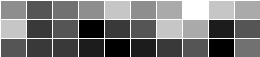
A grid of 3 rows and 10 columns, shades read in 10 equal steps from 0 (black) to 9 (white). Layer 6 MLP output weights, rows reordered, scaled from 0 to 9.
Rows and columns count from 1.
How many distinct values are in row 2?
6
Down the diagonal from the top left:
5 2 2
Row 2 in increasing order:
0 1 2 2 3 3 3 6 7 7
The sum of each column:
15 7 9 6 9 9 15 18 8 13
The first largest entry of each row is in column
8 1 10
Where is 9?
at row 1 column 8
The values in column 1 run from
3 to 7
